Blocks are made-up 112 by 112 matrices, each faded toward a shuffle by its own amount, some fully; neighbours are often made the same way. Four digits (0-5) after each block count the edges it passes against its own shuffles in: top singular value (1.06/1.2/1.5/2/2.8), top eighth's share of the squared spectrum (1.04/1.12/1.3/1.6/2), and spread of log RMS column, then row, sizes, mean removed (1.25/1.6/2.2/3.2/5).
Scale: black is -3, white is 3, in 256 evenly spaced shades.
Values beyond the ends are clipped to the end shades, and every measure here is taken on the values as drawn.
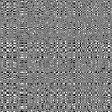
5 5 4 4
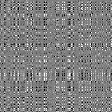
5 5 4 4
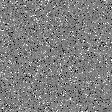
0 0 0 0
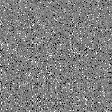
4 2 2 1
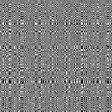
5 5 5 4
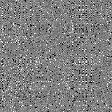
4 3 2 2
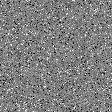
0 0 0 0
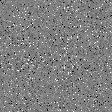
2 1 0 1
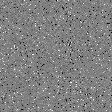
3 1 0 0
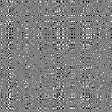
5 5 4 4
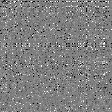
4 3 2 2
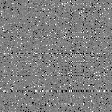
4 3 2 2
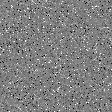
0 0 0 0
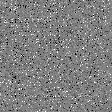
1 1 1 1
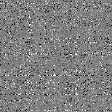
2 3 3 3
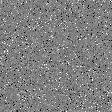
0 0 0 0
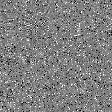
4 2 1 1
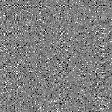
4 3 2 2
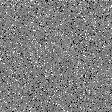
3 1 0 0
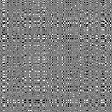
5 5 4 4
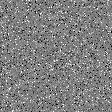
0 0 0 0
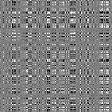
5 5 5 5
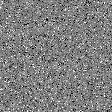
2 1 0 0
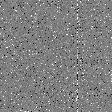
3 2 1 0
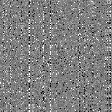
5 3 3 1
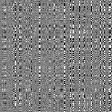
5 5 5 3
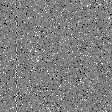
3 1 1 0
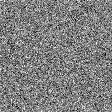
0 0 0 0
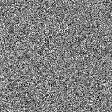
3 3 1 1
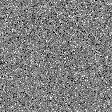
0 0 0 0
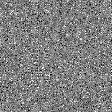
4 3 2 1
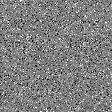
3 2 0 1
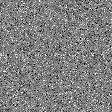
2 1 0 1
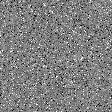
2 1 0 1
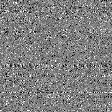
4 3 1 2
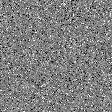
2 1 0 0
